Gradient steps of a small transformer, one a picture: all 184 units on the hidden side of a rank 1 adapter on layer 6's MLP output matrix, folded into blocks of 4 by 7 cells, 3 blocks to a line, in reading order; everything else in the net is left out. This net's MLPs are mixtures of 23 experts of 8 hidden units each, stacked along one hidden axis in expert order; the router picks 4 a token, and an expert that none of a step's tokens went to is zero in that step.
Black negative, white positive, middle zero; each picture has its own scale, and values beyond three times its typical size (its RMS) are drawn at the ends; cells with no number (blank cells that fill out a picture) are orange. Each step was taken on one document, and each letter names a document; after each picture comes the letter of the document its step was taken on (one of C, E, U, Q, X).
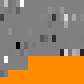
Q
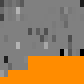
Q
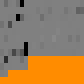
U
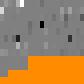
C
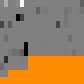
U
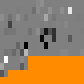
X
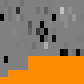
Q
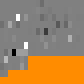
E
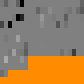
U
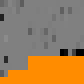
Q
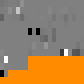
Q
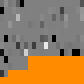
C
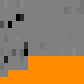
U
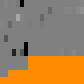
U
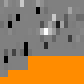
X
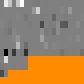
X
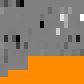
C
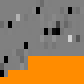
E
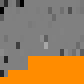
C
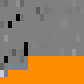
U
